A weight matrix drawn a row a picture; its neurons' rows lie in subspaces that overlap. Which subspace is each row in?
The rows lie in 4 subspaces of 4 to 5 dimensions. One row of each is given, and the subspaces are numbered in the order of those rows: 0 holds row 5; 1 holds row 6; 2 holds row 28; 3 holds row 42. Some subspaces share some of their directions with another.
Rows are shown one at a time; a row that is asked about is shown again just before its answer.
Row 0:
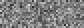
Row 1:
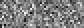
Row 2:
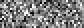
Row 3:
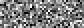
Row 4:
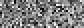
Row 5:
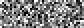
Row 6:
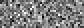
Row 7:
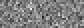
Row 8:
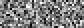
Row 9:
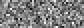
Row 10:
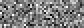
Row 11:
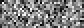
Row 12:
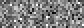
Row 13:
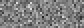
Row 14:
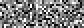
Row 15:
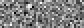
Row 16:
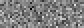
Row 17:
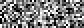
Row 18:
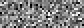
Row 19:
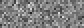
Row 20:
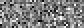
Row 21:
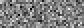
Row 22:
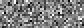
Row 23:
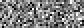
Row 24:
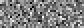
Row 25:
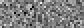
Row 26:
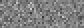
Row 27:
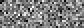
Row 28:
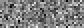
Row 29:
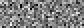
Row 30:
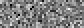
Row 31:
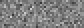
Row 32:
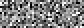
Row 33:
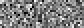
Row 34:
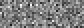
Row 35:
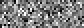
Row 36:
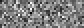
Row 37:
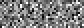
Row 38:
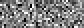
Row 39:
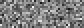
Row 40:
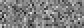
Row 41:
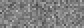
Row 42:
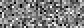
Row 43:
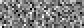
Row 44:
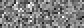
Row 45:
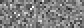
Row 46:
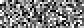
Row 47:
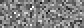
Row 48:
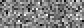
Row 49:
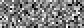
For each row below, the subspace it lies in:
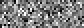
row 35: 0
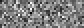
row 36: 0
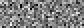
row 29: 3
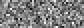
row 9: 1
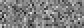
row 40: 3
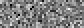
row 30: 2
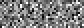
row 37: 2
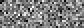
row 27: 0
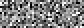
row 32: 3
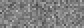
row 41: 2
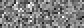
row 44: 0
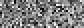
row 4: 3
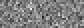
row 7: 1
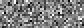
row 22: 0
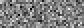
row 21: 0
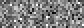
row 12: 3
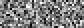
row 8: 1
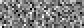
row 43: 2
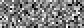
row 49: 2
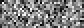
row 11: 0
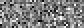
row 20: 0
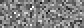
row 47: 2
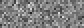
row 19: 0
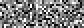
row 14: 3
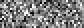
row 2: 2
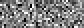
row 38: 3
